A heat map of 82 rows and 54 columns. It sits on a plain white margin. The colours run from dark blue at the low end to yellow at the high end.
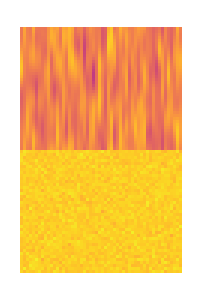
The table splits into 2 rows of 1 panel. Panel 1,1: high, streaked downward. Panel 2,1: very high, fine-grained, faint in contrast.
